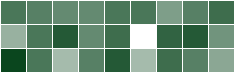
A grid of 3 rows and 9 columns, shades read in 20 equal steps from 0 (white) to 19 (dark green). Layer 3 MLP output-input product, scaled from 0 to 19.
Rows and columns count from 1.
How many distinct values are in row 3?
7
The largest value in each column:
19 14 17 13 17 14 16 17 15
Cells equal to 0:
1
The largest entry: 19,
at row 3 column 1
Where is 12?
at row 1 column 3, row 1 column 4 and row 2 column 4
